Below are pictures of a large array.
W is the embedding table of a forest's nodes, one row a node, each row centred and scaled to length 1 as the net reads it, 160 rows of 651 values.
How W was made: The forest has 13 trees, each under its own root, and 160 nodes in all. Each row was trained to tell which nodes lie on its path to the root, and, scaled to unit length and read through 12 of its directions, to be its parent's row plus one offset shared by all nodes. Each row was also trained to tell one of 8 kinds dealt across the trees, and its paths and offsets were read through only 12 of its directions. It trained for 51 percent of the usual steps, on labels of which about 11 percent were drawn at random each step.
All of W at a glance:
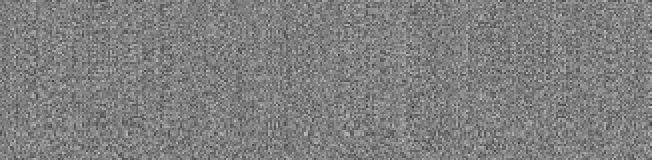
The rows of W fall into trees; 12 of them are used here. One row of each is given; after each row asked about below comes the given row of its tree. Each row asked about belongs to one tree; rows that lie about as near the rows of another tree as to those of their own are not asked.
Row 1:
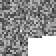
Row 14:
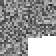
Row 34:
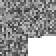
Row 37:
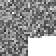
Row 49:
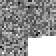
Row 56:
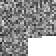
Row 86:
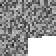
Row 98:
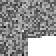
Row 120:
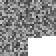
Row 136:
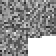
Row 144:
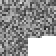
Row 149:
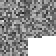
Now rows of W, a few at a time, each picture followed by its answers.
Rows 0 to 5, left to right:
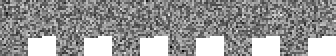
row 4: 98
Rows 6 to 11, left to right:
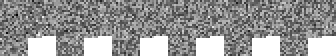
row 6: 14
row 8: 98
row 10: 37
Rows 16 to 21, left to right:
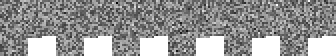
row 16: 56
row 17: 1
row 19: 34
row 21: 37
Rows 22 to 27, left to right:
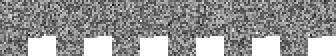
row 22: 136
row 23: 120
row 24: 14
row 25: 98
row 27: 34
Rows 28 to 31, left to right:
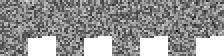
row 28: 37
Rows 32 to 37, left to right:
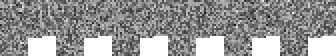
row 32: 56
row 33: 149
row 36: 1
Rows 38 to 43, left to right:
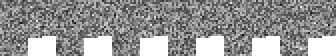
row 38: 1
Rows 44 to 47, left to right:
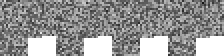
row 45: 37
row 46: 1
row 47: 56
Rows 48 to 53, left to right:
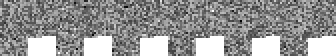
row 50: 56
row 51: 56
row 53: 37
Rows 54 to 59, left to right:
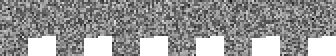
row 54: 14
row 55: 1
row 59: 49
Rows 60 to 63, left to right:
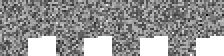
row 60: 56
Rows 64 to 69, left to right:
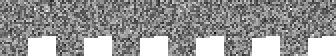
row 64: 144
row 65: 34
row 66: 86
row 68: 56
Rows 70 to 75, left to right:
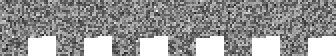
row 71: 49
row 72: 56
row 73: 1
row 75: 86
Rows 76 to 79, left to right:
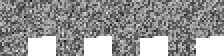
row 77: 98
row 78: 56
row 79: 149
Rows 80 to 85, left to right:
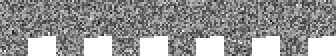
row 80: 120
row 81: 136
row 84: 144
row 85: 136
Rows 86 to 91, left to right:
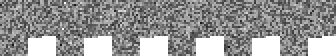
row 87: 98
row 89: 37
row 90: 34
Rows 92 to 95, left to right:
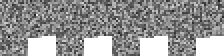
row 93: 144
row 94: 34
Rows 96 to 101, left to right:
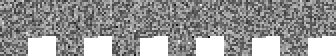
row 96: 56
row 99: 144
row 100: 49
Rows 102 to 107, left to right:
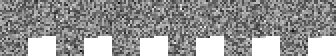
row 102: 120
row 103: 136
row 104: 34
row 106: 49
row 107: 120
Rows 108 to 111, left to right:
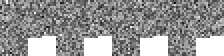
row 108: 144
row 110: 37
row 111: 34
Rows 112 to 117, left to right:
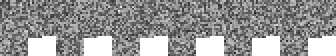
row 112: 86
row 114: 14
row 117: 98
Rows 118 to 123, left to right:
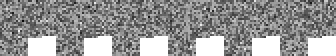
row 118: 49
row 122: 149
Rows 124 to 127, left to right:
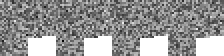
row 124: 34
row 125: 98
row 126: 98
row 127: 37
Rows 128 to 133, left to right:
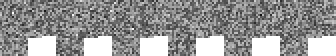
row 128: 14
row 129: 37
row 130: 49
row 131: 149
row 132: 86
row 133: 14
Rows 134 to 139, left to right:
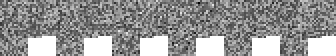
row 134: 98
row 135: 14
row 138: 1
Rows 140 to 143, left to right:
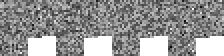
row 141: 34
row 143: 34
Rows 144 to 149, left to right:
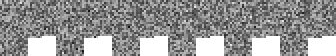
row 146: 1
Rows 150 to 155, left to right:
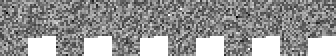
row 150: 98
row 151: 120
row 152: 136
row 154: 14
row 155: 86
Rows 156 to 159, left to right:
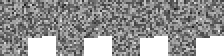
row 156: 136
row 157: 86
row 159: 86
